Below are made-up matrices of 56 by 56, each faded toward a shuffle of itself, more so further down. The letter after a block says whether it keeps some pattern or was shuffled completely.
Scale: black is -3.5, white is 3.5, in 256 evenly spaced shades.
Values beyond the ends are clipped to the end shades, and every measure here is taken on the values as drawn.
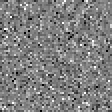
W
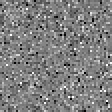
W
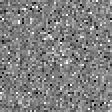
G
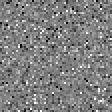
W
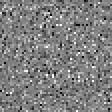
W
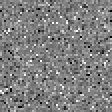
G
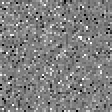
G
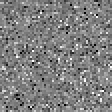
G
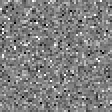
W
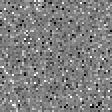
G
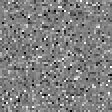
W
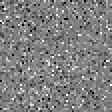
G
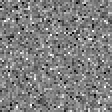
G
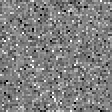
G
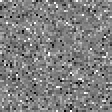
W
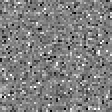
W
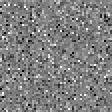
W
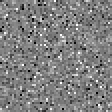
G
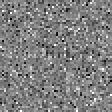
W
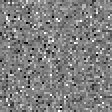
G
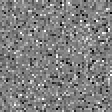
W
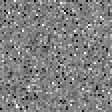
W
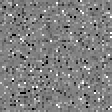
W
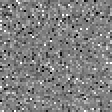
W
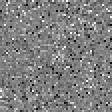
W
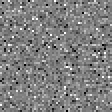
W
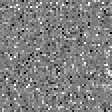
W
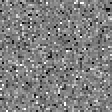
W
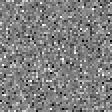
G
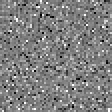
W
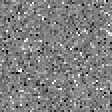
G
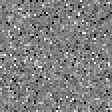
G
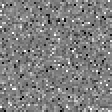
G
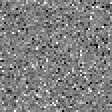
G
